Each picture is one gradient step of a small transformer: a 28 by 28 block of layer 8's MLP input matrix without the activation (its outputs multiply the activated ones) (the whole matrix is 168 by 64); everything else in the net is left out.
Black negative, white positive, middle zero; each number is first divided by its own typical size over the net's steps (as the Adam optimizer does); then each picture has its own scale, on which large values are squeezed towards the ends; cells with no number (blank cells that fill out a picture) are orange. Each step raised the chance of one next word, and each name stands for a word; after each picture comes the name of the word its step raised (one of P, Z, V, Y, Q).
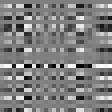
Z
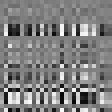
Z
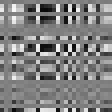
Z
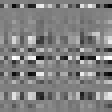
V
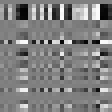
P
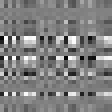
V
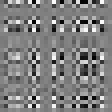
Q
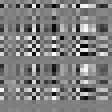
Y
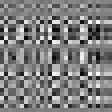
Q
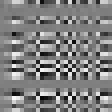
Q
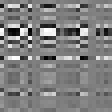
Y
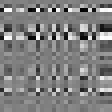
Y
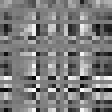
Z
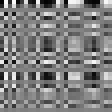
Q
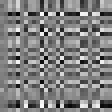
P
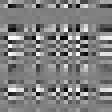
Y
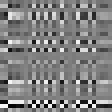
P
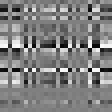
P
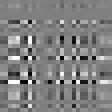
V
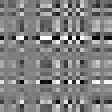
P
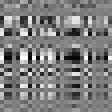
Q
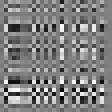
Y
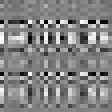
V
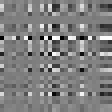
Y
